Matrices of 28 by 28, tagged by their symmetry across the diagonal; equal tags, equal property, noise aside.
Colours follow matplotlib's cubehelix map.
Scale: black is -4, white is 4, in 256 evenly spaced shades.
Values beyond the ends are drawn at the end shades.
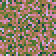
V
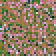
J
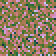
J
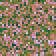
V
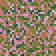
J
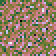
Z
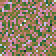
Z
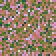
Z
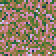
V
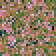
V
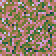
Z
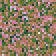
V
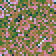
Z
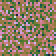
J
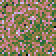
Z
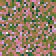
J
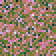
Z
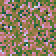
V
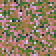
J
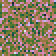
V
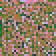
J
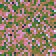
V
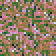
J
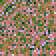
Z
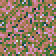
Z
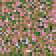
J
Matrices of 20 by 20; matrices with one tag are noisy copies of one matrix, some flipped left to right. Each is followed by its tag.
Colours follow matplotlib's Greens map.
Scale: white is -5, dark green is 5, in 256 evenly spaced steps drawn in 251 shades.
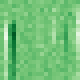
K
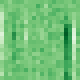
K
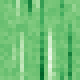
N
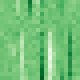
N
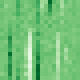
N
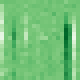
K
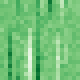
N
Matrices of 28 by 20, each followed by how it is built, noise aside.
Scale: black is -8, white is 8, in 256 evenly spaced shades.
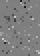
sparse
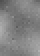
smooth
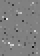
sparse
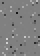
sparse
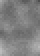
smooth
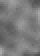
smooth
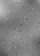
smooth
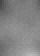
smooth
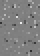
sparse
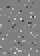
sparse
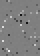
sparse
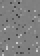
sparse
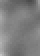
smooth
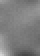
smooth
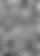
smooth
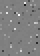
sparse
